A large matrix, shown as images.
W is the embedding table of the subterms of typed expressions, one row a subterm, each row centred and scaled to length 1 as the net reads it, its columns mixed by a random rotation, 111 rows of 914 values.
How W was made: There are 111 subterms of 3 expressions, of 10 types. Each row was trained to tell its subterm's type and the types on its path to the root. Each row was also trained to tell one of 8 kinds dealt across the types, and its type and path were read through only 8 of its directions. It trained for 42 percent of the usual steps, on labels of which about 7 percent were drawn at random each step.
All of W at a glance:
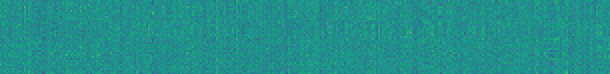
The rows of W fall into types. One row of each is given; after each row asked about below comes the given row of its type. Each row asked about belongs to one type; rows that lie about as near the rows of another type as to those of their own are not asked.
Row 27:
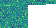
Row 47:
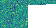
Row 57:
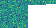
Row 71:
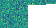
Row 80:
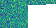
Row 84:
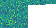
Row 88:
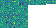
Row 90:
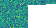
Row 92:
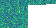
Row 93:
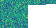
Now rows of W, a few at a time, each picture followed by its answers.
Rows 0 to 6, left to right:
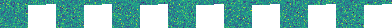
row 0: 92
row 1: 71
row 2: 84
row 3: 93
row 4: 27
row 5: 84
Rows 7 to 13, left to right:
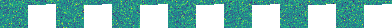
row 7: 84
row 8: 90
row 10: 57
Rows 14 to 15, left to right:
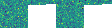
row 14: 27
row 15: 71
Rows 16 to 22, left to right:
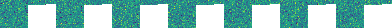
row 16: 92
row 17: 92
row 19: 88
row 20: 92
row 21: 27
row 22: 57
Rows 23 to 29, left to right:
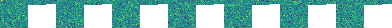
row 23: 90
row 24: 80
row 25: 93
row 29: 90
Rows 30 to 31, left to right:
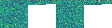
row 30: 88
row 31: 47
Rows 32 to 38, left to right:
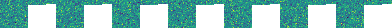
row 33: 88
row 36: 27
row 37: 71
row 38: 92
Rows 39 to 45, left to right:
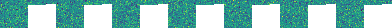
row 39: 90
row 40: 71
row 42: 92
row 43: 47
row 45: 80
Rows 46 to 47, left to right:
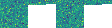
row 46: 71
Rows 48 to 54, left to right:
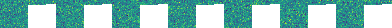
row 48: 57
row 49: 80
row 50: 90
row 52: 71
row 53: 90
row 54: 57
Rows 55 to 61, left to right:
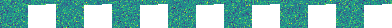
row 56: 90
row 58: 84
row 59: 57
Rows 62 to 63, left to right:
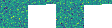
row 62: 84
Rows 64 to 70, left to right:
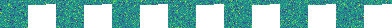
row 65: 93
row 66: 57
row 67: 90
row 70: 57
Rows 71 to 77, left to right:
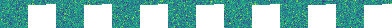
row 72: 80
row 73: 84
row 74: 47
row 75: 71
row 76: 90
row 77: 92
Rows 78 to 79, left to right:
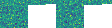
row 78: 84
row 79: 57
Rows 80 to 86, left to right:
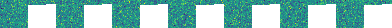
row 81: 92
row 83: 27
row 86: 27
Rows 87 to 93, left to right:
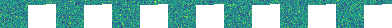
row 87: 47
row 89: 47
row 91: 57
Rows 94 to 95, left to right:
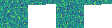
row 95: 84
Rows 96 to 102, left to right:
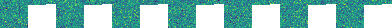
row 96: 84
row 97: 93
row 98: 90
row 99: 88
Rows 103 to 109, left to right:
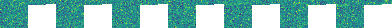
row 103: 93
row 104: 57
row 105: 92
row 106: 92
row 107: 27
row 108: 80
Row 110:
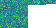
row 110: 84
